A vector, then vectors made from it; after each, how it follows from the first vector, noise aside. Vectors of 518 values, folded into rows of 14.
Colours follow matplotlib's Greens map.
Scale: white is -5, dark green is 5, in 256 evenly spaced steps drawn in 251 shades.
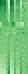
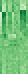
wrapped around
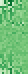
sign-scrambled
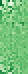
sign-scrambled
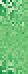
sign-scrambled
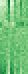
negated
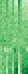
reversed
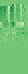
partly zeroed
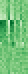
wrapped around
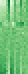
negated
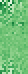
sign-scrambled
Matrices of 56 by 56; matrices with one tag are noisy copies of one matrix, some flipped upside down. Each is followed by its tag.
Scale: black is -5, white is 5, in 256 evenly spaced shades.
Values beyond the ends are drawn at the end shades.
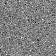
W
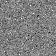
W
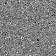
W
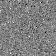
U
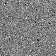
W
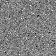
W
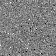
U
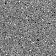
W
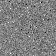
U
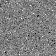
W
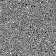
U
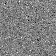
W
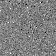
U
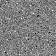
W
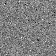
W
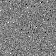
U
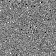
U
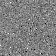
U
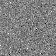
U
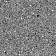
W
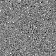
U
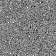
U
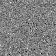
U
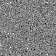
U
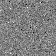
U
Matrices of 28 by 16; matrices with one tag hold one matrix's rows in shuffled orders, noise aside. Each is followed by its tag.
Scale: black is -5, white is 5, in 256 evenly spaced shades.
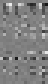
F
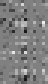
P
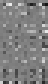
F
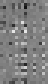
P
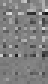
F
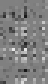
P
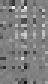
P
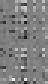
P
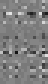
F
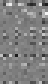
F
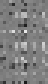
P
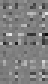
F
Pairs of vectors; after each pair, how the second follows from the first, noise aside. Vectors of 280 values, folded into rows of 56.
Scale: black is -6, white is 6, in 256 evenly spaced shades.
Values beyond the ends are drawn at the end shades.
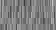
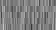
reversed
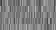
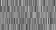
sign-scrambled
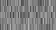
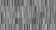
wrapped around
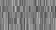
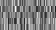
scaled up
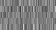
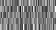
scaled up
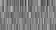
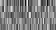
scaled up
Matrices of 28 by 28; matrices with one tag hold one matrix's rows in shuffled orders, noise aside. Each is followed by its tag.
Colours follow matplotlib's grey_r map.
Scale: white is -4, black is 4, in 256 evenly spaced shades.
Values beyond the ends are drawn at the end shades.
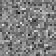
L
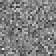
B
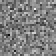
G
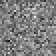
G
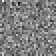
B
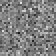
L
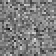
G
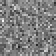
B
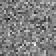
G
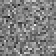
G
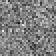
L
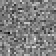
G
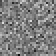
L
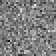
G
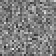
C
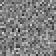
B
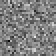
G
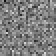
C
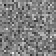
C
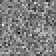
L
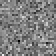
L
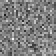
C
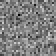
B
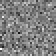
B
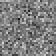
L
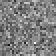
G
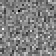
B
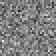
B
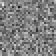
B
